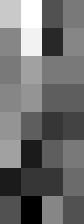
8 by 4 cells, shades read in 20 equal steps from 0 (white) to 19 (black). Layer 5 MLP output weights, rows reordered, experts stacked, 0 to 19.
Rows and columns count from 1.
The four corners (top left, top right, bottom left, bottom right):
4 10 13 13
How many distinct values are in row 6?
4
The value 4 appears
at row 1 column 1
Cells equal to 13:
3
